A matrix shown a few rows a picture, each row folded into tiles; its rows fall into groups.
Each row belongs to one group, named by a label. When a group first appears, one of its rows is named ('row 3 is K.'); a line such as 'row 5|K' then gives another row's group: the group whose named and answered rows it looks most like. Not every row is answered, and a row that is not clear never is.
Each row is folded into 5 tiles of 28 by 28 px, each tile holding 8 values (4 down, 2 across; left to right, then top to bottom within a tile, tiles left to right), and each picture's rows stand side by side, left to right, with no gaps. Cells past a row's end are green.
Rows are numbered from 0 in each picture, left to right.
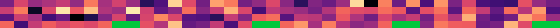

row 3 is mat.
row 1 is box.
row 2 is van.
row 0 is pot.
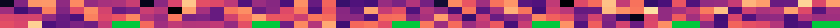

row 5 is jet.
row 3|box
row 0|box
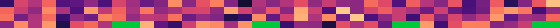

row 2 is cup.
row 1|pot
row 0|mat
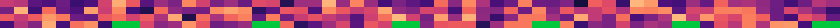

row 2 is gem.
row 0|mat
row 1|jet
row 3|mat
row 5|mat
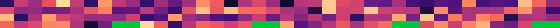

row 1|pot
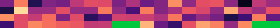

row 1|pot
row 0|cup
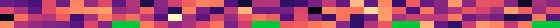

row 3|pot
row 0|gem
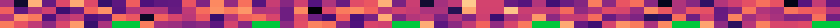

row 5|pot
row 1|gem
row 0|box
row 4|pot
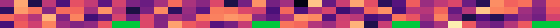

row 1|jet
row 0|cup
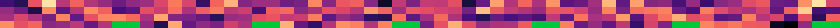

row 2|pot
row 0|box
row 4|gem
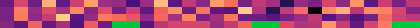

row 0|gem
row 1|cup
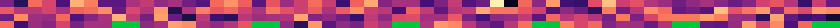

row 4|box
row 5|cup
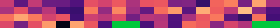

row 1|cup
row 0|mat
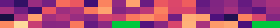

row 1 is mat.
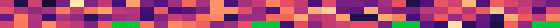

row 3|gem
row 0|van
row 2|mat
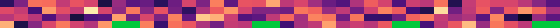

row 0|pot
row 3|cup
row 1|jet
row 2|cup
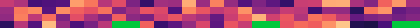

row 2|jet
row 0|cup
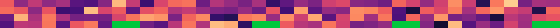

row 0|mat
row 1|mat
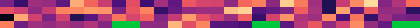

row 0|gem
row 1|jet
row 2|cup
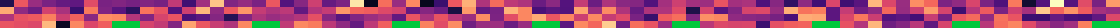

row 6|box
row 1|van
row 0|mat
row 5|mat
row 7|van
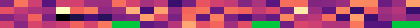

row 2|cup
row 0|pot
